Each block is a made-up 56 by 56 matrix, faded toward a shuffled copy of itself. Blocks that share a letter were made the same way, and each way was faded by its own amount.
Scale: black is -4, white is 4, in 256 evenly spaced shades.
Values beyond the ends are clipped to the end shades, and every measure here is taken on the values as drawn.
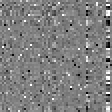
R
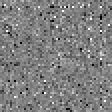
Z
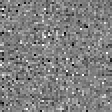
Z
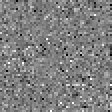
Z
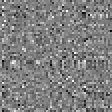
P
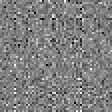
P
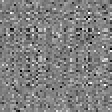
P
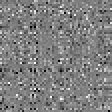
P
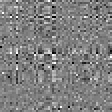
R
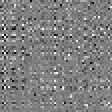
R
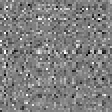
P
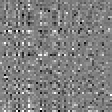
R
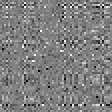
R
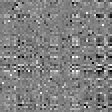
R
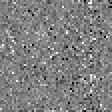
Z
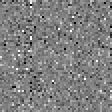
Z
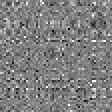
P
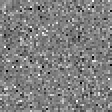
Z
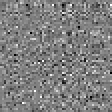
P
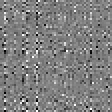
R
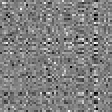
R
